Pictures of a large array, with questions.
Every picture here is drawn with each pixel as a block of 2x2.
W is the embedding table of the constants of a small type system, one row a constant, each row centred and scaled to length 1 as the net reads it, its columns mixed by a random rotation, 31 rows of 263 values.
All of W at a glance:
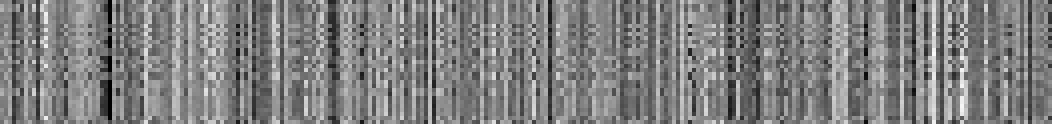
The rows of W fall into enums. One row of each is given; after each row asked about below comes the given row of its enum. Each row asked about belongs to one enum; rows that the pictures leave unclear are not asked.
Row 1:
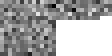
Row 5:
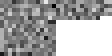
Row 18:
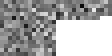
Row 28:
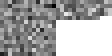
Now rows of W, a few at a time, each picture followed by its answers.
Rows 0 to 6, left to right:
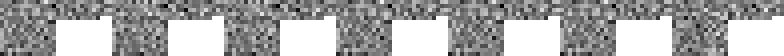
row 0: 5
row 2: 1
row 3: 5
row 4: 5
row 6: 18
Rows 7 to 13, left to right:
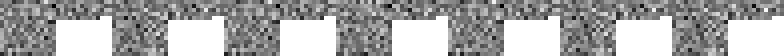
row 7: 5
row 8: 18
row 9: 5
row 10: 1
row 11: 5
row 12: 18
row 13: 18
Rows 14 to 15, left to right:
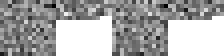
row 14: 28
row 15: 1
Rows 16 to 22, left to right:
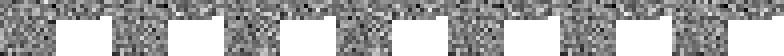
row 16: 5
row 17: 28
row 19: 18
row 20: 28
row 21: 28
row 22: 1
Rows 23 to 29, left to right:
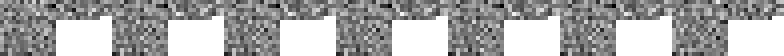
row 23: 1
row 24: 28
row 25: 28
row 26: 28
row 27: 28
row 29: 5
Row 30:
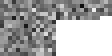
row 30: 18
